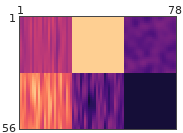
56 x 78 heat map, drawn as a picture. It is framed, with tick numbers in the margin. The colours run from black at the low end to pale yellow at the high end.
It is made of 2 by 3 panels. Panel 1,1: middling, streaked downward, faint in contrast. Panel 1,2: very high, flat. Panel 1,3: low, blotchy, faint in contrast. Panel 2,1: high, streaked downward. Panel 2,2: low, streaked downward. Panel 2,3: very low, flat.
